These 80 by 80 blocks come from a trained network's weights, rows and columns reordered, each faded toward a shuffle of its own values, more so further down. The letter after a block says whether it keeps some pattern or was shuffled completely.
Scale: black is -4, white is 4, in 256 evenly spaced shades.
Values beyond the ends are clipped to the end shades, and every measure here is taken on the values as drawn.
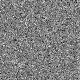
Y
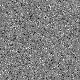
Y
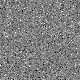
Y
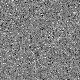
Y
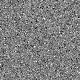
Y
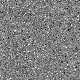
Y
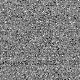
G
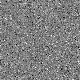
Y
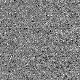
G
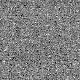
G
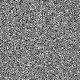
G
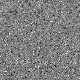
G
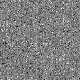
G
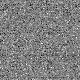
G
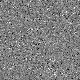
Y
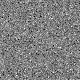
Y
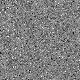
Y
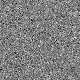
Y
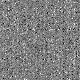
G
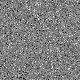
Y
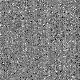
G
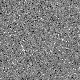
Y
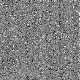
G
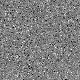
Y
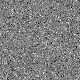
Y
